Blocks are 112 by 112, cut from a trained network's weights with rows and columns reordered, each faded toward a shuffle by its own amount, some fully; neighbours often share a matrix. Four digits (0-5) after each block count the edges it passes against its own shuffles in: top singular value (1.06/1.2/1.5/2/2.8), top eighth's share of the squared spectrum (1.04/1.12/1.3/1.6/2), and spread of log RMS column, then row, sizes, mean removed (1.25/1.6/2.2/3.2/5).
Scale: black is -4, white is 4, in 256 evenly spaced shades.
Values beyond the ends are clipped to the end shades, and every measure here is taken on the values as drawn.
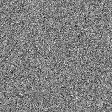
0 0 0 0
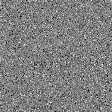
2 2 0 0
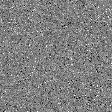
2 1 1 0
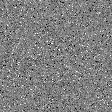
0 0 0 0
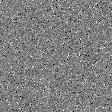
0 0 0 0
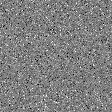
0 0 0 0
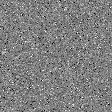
0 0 0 0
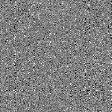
3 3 3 1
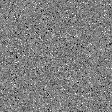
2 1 1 0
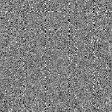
3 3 3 1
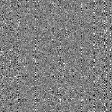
3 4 4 1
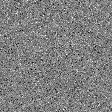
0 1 0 0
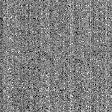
3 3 1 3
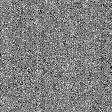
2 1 0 0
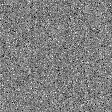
1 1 0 0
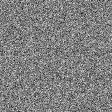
2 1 0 0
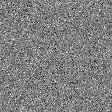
1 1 0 0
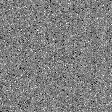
1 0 0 0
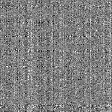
4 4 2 3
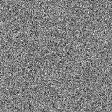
3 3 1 0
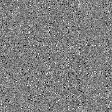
2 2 2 1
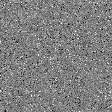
1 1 1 0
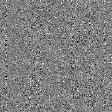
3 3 3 0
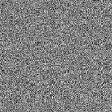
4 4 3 2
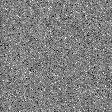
1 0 0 0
